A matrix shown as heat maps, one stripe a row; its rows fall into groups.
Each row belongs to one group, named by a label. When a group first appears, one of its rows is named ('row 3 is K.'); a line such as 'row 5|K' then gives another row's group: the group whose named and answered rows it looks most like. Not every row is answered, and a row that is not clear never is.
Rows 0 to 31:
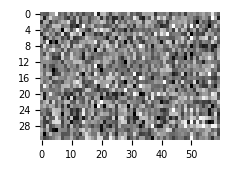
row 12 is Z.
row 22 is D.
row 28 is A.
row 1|A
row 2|D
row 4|Z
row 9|D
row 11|Z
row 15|Z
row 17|Z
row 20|A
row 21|A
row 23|D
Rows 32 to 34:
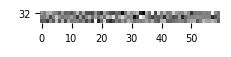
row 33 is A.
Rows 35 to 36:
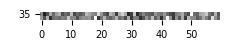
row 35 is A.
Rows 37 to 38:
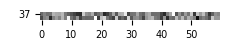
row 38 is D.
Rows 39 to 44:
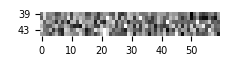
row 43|Z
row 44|Z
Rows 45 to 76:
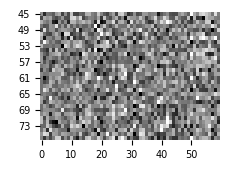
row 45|A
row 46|Z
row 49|D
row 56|A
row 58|A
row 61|A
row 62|A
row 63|Z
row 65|A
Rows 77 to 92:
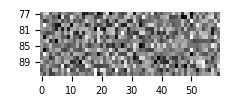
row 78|Z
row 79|A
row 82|A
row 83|A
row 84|D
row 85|A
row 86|A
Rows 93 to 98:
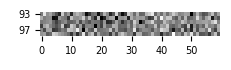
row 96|Z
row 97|Z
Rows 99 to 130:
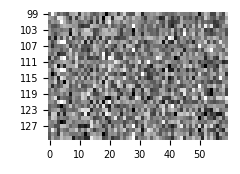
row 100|D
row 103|Z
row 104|Z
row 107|A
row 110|D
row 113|D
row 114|A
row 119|Z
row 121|D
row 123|Z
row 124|D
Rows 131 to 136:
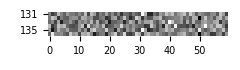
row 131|A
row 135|A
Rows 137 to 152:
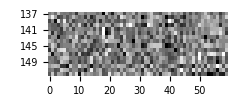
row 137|D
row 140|A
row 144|Z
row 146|D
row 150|Z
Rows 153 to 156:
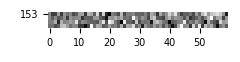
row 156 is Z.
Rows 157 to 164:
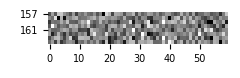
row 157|D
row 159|Z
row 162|A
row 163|Z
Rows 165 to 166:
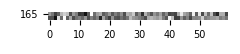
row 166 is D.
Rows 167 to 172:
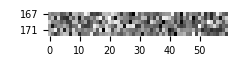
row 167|Z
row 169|Z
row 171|D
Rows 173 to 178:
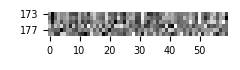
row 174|A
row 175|A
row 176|D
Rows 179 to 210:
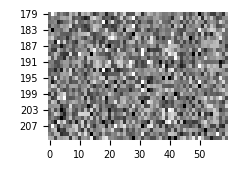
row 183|A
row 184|Z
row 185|Z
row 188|A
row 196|A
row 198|A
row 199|D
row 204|Z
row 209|Z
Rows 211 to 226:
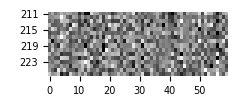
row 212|D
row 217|D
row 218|A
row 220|D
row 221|Z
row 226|Z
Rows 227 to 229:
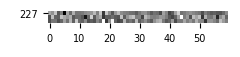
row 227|D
